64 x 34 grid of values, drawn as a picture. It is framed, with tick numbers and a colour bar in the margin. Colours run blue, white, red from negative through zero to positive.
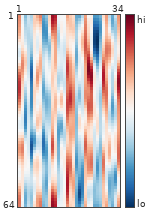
Grain: streaks running down. Stripes: upright, repeating 6 times. Slope: none. Average level on the scale: 50%.
